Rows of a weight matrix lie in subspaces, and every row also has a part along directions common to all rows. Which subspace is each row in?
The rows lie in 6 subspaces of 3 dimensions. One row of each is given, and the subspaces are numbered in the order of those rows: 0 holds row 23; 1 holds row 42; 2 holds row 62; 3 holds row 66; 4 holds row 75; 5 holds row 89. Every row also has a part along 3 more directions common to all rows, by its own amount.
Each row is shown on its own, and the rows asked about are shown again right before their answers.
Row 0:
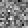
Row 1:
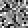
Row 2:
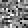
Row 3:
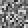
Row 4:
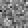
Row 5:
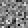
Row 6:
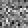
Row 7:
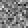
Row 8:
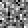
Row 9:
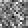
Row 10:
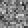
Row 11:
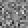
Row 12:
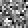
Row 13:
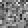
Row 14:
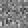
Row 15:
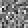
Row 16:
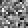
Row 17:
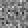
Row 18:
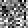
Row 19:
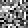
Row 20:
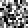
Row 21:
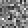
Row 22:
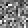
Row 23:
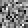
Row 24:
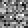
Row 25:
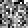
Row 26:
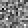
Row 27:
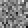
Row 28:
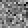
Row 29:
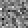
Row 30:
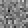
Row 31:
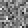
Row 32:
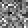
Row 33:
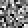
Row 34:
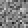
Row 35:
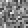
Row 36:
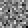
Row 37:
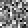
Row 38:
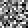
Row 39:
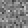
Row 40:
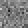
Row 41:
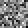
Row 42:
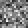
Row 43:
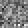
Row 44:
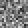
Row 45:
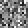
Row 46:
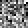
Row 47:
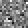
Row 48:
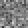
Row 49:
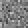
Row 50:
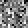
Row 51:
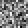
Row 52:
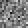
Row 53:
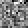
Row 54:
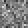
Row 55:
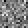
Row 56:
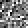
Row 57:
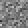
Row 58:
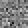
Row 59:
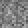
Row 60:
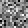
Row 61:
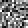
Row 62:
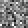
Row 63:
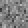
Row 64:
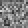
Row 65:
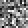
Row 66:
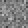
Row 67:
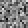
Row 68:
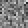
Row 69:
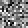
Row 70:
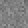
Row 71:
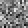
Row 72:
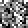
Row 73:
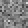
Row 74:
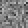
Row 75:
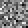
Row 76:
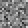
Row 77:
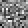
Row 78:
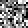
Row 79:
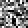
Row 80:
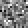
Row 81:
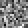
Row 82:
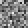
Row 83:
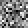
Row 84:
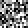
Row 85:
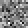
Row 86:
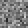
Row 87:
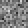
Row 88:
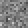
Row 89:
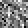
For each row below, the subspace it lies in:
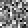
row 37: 4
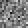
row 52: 0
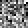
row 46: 5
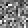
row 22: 5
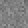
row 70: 2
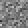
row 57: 5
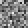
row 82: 2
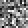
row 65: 3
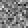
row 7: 5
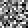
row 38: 4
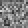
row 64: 1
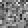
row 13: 5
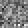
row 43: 2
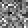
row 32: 5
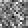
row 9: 2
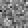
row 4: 1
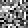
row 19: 3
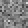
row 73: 1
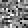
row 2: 1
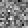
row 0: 5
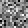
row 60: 5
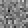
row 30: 4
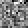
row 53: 2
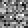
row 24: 4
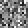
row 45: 2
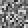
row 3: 0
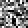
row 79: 3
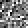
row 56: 0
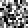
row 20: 0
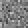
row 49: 0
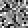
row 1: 3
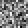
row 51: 4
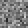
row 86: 3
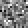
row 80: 1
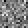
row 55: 3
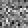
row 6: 1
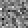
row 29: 3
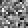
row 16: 2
